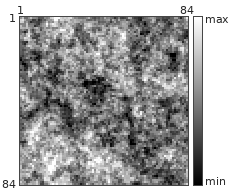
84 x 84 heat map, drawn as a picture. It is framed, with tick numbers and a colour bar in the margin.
No regular stripes run through it. The texture is blotchy. No single row or column stands out from its neighbours. The ninth with the highest average is the bottom left. The histogram is bell-shaped.
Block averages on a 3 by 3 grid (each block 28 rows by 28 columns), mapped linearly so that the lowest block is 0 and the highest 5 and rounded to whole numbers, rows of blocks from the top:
230 | 102 | 530
